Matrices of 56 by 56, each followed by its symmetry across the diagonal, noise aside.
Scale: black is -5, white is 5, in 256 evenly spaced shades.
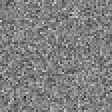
neither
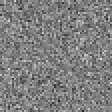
antisymmetric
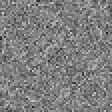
symmetric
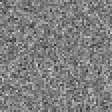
neither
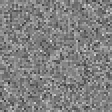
symmetric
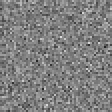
antisymmetric
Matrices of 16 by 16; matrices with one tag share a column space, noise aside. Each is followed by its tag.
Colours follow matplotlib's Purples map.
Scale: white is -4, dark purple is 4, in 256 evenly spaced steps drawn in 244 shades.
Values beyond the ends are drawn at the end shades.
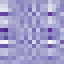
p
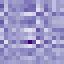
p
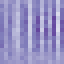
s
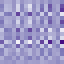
p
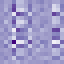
p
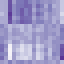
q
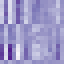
q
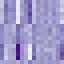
q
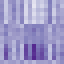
q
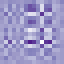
p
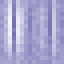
s
